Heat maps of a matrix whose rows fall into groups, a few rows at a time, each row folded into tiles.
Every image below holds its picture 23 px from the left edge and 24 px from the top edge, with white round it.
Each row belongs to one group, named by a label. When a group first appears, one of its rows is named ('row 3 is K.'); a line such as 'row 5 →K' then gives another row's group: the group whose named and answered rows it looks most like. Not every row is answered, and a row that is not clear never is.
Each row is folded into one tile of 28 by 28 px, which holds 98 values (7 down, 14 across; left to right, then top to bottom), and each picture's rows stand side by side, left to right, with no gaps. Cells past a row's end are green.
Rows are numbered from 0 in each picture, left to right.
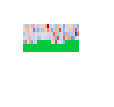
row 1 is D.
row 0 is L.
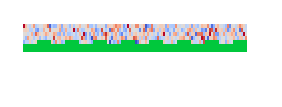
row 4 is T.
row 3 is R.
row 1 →D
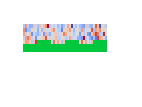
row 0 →L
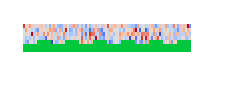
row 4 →T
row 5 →L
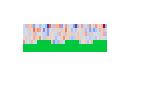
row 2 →L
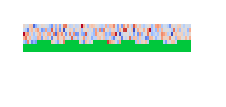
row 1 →T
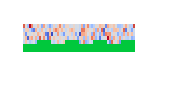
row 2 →D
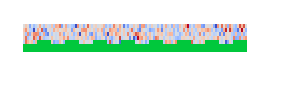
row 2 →D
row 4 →T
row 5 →L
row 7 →R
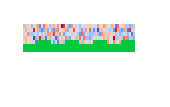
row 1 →R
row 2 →R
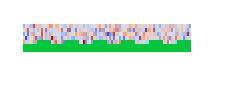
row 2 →D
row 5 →D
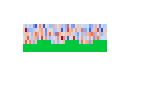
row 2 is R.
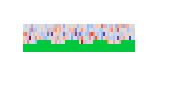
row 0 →D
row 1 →D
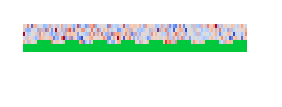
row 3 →T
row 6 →L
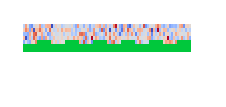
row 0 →T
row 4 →D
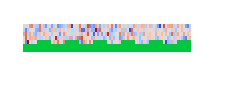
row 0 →T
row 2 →T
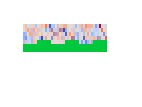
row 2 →R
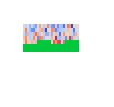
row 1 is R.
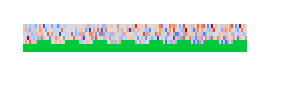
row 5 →R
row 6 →R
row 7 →R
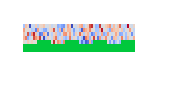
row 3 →R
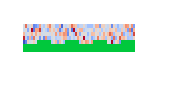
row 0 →T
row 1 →D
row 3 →D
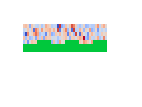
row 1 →D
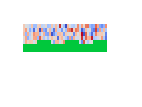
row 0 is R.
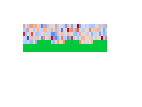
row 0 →R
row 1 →T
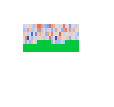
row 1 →R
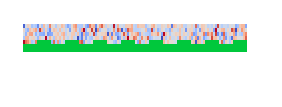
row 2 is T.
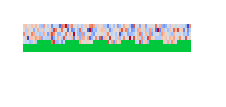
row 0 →R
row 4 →D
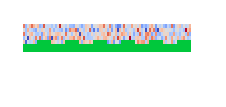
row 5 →D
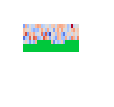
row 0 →T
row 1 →R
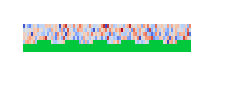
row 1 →T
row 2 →L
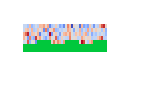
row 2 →L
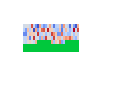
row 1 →D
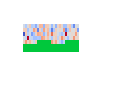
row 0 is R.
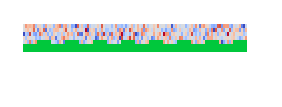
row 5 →D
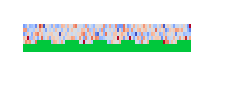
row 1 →L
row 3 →T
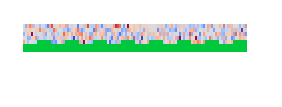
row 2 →T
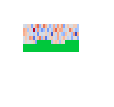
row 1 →D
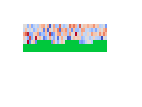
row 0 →D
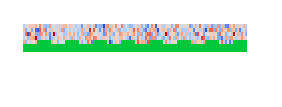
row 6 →T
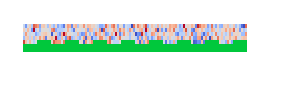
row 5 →R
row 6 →R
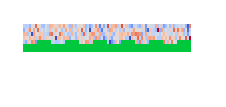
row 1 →R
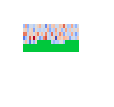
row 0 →T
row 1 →R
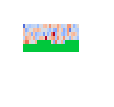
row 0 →L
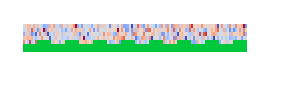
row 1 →L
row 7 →L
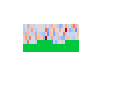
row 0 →D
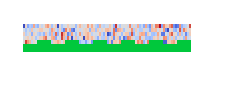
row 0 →L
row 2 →R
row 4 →L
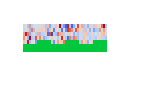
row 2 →L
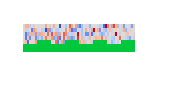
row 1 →D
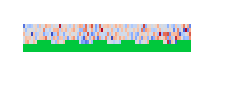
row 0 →L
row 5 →D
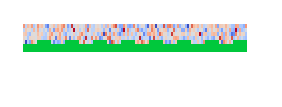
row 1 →R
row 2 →D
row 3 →T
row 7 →T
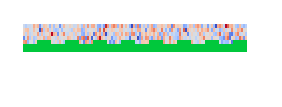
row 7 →R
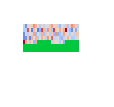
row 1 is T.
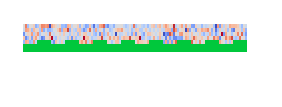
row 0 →D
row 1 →T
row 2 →L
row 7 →T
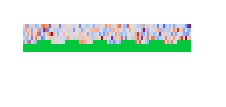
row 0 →D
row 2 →L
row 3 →R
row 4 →D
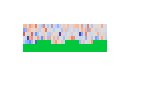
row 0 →R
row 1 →L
